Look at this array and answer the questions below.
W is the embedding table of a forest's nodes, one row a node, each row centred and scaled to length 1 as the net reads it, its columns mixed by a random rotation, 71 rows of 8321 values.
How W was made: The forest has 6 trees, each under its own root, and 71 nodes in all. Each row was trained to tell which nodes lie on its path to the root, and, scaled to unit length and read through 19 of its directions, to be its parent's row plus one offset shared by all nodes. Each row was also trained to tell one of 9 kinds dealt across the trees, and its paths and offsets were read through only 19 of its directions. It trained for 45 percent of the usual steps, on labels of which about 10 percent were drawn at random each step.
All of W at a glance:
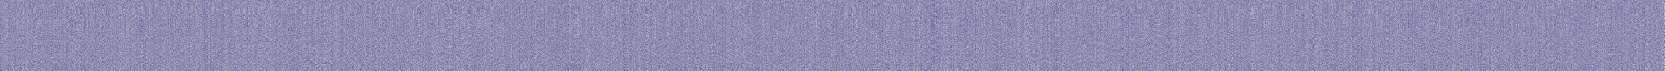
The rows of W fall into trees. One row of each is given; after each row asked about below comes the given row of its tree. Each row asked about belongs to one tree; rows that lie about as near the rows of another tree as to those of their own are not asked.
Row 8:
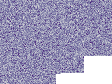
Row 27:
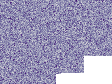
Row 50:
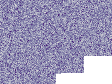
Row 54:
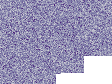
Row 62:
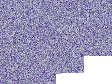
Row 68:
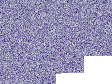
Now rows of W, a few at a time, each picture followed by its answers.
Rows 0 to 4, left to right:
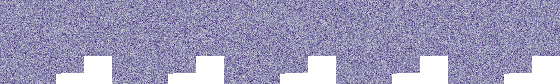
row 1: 54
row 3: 8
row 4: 62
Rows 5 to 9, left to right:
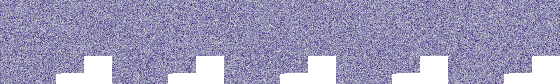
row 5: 62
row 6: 8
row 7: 8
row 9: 68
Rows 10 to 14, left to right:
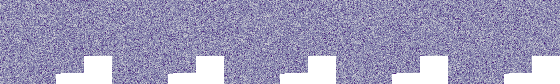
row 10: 68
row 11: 8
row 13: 68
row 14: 27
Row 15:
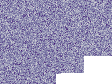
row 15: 27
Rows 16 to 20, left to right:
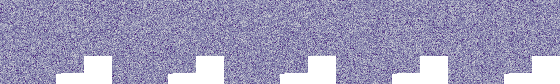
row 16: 8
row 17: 68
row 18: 68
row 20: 62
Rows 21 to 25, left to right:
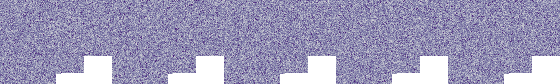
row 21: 62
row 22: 8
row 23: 27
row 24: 62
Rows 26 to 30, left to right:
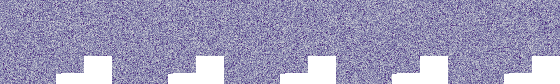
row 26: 62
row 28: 62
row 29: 68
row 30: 62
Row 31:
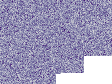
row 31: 50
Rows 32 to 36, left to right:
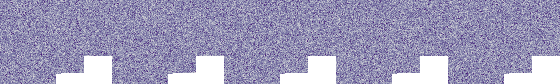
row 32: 62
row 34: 62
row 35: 62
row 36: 27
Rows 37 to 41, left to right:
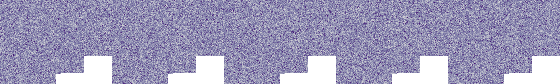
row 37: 68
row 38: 8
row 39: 68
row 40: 62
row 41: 54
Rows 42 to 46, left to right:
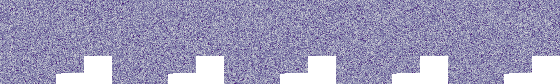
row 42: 8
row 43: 27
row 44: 8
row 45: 68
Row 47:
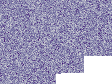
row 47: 68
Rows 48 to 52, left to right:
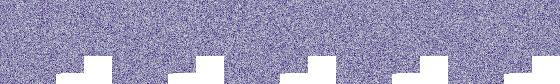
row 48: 62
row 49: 8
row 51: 8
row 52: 68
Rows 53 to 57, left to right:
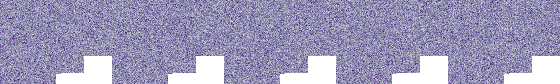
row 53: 27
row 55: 8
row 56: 8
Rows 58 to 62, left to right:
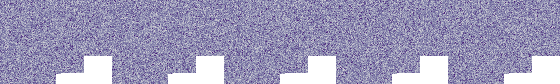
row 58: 27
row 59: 68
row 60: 8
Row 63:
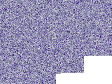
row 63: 68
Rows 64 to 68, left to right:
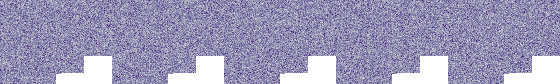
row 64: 27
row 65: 50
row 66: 68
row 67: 27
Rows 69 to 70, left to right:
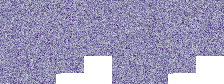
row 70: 62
